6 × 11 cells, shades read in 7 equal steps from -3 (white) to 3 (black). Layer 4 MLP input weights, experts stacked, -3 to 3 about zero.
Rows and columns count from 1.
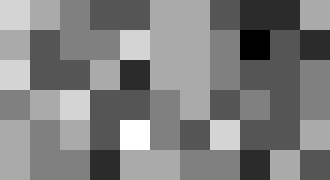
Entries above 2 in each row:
0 1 0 0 0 0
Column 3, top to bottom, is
0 0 1 -2 -1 0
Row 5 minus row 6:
0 0 -1 -1 -2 1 1 -2 -1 2 -2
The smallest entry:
-3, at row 5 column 5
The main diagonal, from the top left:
-2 1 1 1 -3 -1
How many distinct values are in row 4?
4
